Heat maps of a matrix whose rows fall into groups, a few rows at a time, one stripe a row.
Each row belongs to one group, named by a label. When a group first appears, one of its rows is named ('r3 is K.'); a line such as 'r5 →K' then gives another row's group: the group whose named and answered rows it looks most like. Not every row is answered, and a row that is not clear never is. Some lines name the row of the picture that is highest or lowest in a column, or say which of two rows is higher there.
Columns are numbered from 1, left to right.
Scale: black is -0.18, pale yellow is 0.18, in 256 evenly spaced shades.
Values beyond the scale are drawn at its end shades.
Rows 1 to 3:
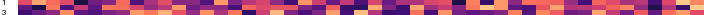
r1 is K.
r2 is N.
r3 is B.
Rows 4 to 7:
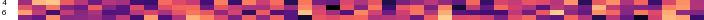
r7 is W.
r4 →K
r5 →K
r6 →B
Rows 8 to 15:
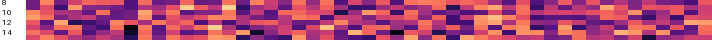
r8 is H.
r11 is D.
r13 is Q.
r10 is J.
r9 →D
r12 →N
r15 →D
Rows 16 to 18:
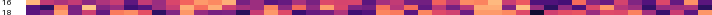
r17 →D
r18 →N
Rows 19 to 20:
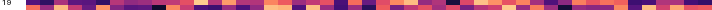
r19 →D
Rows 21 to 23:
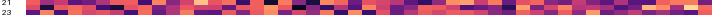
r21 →W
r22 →B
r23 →H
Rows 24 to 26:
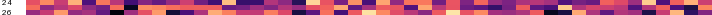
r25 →Q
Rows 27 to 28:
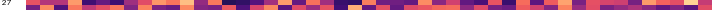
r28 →H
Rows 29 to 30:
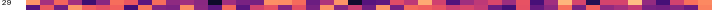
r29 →N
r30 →H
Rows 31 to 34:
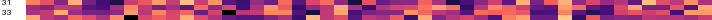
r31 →B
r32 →N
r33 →N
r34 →Q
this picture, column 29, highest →34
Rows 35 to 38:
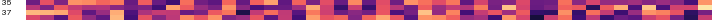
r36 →K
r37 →Q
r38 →Q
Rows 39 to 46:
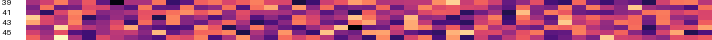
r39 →W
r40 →H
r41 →B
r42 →J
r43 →J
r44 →N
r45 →W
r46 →K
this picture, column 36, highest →41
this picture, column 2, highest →40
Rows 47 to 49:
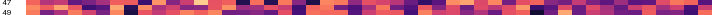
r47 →W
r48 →Q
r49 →Q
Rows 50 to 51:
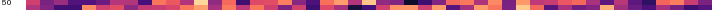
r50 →W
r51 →D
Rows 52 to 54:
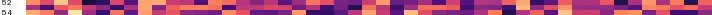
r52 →Q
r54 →J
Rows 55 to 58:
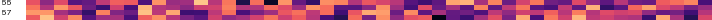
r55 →W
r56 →Q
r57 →J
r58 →J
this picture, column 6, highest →57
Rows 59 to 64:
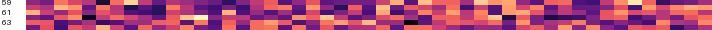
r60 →K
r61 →K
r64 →H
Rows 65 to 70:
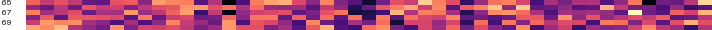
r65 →N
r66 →D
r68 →H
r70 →Q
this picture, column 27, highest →67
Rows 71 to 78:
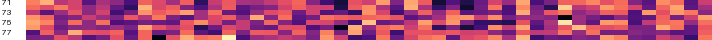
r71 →J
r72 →J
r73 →B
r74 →W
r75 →B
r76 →J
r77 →H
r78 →D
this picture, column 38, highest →73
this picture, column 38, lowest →72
